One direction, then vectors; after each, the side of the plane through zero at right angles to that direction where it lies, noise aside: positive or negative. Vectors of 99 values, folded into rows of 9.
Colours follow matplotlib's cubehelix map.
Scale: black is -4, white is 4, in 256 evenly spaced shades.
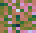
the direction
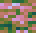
negative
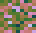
positive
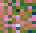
negative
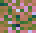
positive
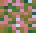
negative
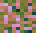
negative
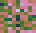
positive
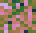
negative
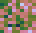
positive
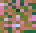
negative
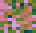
negative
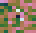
positive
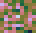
negative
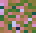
negative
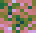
positive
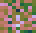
negative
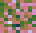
positive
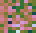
negative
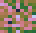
negative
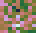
negative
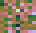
positive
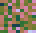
positive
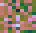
negative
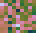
negative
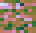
negative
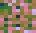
positive
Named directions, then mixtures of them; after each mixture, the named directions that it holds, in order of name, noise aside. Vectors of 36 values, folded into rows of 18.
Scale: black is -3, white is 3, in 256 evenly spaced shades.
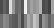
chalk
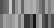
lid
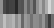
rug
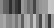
lid, rug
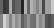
chalk, lid, rug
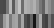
lid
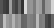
chalk, lid, rug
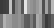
chalk, lid, rug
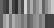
chalk, lid, rug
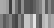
lid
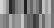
chalk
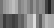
chalk, lid, rug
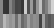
chalk, rug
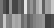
chalk, lid, rug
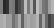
chalk, rug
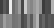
chalk, lid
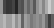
rug
